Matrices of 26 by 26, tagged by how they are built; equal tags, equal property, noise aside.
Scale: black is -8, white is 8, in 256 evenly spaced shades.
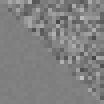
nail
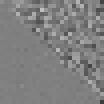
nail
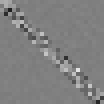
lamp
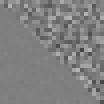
nail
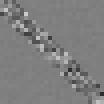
lamp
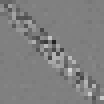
lamp
